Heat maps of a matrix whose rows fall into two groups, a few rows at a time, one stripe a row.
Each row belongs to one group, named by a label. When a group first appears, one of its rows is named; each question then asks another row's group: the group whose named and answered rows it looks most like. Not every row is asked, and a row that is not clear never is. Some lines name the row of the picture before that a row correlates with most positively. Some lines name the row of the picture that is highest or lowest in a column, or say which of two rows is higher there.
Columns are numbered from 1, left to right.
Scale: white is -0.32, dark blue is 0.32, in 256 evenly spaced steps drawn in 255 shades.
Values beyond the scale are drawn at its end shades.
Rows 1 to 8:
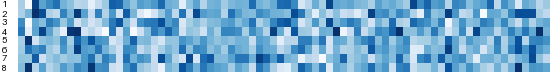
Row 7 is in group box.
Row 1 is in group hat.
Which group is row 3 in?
hat
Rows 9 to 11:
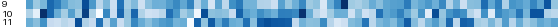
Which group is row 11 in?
box
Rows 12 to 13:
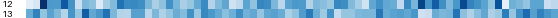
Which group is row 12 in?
hat
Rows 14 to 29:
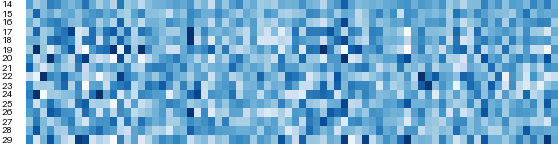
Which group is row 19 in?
box
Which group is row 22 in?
hat
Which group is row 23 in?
hat
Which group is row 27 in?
box
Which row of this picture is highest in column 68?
22
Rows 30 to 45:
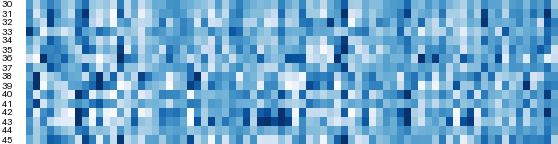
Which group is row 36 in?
hat
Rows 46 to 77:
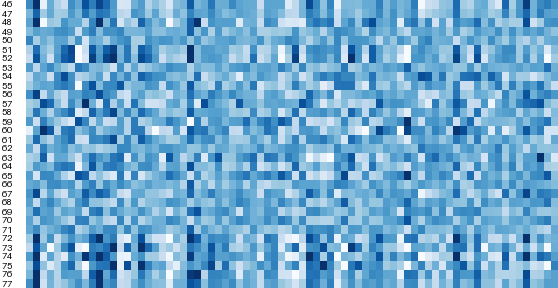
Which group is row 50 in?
hat
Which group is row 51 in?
box
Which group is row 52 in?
box
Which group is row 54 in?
hat
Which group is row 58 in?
box
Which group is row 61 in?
box
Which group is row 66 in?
box
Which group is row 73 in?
box
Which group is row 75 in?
box
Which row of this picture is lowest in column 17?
65
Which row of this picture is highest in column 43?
75
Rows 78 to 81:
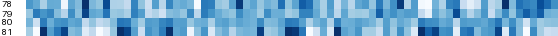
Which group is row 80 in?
hat
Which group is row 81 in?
hat
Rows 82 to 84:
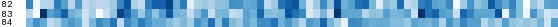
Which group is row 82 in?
hat
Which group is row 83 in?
hat
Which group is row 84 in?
box
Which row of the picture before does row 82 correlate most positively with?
80
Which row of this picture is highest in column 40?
83
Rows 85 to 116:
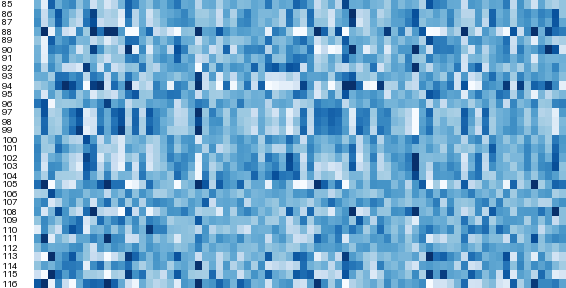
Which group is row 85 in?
hat
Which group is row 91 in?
hat
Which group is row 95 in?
hat
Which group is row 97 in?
box
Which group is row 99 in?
box
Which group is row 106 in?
hat
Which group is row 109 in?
box
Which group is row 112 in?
box
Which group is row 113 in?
hat
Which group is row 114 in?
box
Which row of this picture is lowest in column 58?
88
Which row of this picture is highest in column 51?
88
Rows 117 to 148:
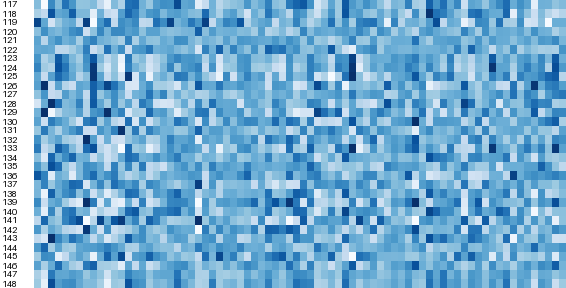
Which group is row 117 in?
hat
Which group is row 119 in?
hat
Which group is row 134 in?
hat
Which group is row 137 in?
box
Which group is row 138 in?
hat
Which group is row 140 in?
hat
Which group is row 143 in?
hat
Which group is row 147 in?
hat
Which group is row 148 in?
hat
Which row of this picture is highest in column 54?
136
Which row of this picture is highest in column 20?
119
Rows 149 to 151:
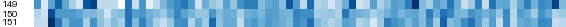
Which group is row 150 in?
hat
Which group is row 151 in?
hat
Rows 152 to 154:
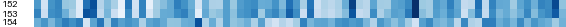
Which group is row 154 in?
box
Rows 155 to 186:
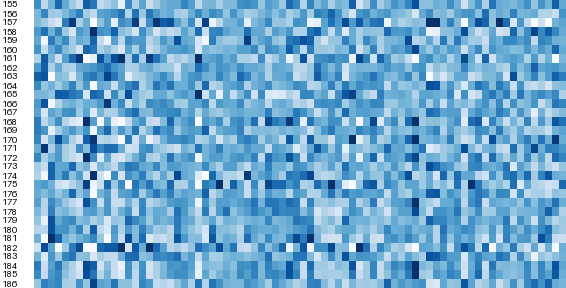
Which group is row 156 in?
box
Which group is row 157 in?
hat
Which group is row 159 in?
hat
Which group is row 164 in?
hat
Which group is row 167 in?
hat
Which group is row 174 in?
hat
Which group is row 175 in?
box
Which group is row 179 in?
hat
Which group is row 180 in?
hat
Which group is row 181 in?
hat
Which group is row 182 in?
box
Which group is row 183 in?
hat
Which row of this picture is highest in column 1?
163
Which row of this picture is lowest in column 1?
182
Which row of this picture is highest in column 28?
178
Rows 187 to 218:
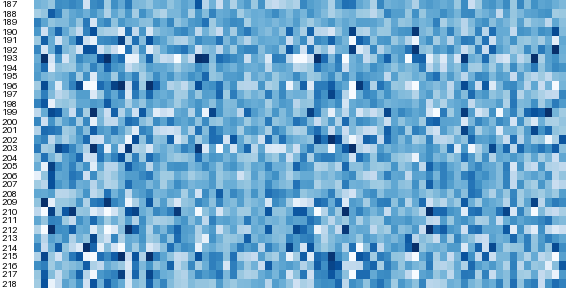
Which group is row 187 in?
box
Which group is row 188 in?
hat
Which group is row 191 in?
box
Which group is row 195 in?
hat
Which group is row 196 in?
box
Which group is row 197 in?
box
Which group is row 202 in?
box
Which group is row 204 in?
box
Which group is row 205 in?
hat
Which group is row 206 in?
hat
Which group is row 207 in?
hat
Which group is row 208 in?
box
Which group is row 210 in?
hat
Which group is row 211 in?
hat
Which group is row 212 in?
hat
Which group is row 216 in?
box
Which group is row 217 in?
box
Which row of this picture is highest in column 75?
192
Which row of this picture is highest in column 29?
202
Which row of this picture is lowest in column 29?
203
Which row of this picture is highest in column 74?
199
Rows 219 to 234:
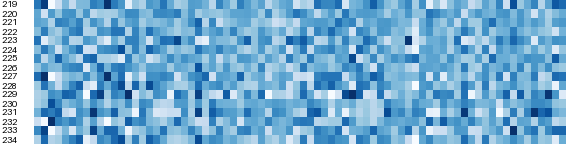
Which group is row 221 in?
box
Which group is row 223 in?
hat
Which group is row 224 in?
box
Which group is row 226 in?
box
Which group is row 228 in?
box
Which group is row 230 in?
hat
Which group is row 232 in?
hat
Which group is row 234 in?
box
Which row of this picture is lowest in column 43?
229
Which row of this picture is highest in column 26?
231
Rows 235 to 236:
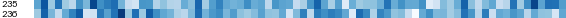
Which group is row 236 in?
box
